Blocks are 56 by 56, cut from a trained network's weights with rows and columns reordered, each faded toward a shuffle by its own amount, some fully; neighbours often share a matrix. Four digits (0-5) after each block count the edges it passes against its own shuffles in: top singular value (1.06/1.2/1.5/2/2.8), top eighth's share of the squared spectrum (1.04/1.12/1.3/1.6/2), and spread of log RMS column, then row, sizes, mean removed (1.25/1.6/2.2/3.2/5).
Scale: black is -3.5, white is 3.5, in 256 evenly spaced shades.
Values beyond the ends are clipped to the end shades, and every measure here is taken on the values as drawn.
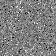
0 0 0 0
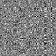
4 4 2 2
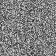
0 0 0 0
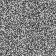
0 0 0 0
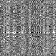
4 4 1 2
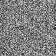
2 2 0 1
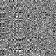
4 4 2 2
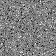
0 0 0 0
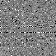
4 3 0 2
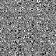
3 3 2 1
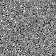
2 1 0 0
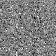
2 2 1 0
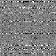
4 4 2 3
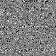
3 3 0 2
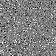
2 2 0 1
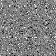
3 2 0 1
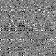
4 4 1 3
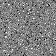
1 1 0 0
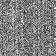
2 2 0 0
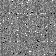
2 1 0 1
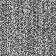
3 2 0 0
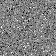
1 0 0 0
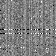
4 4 0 2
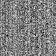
3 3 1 0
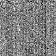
3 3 1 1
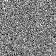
0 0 0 0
